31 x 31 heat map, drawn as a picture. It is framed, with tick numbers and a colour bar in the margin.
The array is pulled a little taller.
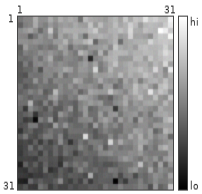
Ninth with the lowest average: bottom left. Odd rows or columns: none. Mirror symmetry: none. Slope: up to the top right. Stripes: none. Ninth with the highest average: top right. Grain: fine.
